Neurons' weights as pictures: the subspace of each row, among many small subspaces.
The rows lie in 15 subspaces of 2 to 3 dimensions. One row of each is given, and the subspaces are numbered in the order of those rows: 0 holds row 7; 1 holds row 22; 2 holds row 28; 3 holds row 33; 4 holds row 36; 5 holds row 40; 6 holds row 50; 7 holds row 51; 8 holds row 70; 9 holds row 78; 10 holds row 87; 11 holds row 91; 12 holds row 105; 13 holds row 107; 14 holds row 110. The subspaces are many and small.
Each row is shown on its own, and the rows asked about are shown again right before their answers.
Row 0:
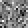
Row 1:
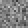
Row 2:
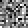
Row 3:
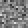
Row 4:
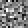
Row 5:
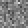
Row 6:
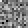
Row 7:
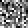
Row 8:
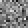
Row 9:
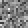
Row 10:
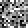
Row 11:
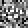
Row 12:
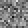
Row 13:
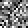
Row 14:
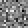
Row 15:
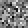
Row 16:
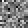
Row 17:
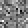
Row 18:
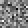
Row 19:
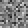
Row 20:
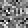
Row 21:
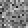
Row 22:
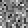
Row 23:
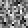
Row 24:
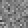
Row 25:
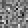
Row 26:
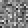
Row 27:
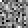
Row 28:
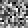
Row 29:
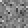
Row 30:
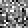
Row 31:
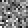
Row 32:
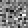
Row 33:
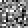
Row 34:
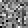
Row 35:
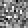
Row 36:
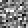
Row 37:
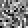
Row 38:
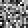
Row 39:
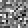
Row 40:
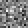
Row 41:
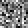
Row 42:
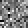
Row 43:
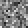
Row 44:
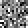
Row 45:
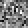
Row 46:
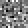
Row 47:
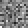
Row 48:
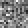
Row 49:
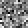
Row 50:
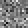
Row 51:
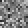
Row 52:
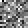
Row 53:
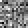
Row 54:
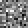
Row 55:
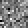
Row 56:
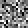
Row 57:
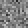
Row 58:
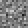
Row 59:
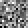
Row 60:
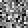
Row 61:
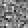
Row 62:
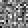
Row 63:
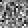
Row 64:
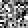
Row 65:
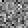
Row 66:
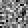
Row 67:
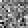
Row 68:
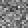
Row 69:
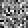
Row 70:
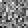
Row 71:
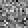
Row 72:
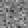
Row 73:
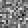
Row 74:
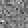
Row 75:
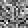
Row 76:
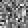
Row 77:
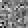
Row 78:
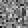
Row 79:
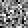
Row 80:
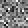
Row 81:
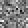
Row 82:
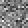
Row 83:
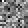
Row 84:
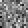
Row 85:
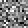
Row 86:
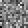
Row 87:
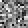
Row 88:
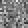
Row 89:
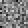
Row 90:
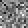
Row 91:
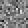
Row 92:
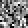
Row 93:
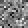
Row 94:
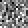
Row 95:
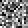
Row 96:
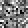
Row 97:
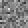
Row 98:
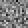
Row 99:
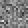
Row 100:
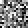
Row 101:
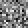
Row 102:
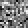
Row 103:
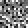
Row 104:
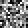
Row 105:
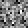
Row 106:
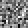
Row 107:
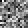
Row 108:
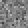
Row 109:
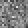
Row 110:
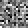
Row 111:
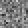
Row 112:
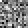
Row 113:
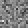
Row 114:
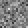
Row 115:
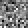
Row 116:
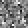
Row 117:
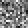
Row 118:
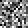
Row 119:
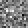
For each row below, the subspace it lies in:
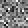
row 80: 3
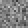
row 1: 2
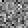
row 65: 7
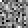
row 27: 0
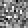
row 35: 8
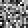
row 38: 1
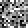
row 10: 4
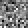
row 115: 8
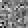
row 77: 10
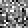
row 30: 6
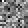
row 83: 13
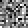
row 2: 14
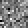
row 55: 7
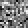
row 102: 0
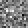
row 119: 4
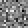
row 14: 3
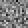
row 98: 9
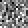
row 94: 8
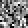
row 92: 12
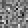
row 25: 3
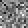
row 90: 1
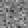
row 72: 5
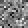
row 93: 2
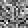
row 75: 6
